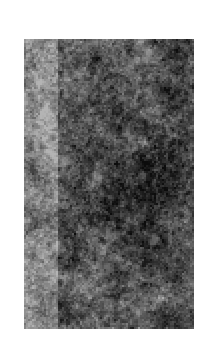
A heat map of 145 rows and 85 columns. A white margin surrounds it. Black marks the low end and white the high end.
The field is mottled with small blotches. The ninth with the highest average is the top left. The ninth with the lowest average is the middle right. A vertical seam about 20% of the way across splits the table, and the left part is higher.
